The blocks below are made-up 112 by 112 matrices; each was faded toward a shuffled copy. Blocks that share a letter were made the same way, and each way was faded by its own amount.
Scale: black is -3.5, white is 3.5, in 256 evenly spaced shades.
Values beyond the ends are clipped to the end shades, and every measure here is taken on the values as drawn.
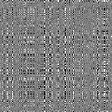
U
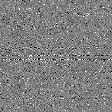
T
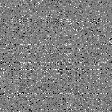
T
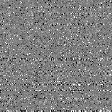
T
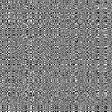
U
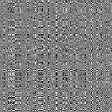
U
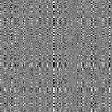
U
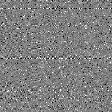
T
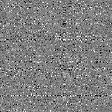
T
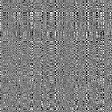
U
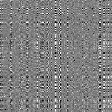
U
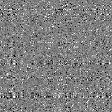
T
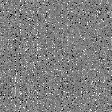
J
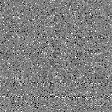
T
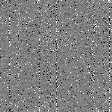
J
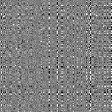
U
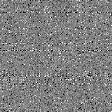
T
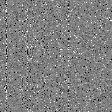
J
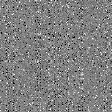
J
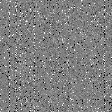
J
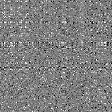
T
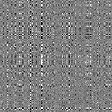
U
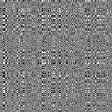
U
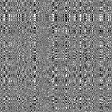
U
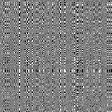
U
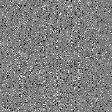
J
